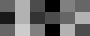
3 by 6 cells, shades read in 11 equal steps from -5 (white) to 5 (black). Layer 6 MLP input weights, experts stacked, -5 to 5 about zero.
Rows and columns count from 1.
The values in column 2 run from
-3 to -2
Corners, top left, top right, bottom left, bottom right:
1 1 1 2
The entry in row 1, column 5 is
0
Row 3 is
1 -3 0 5 -2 2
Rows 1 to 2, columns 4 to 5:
5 0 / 2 1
